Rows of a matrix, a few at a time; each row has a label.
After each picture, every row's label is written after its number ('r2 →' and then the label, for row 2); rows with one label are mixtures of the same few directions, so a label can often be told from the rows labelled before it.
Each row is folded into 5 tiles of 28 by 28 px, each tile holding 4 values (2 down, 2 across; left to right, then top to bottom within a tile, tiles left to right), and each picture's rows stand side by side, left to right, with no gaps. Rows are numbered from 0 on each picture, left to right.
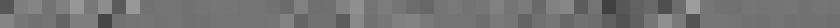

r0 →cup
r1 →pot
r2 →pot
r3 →cup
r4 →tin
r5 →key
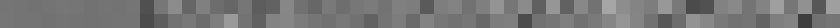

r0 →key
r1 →key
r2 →key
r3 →cup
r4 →tin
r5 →cup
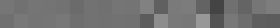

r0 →pot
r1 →pot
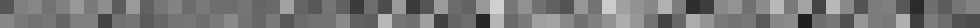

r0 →cup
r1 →key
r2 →cup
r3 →pot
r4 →tin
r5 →cup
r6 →pot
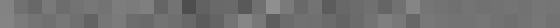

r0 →key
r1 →tin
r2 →tin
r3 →key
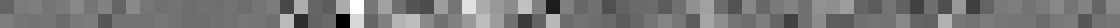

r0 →cup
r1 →tin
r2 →pot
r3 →tin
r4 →tin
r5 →key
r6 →cup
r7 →cup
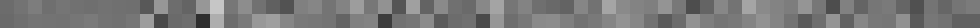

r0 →key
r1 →pot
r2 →cup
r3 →pot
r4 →tin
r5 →tin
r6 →pot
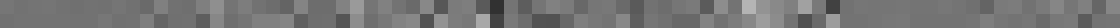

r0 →cup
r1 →pot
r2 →pot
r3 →pot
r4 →pot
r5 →tin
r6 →tin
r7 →cup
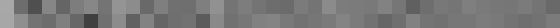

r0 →key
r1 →pot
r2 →tin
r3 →tin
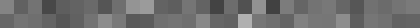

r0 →tin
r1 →cup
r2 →pot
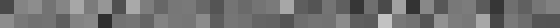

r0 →cup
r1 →pot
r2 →cup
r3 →pot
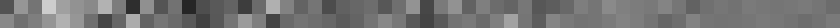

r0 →tin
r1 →tin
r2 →tin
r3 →key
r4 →tin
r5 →tin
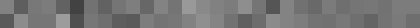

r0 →pot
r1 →tin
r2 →key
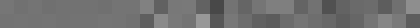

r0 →tin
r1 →pot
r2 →tin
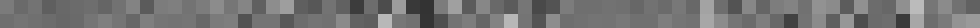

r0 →tin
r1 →cup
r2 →cup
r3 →key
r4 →cup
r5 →key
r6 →pot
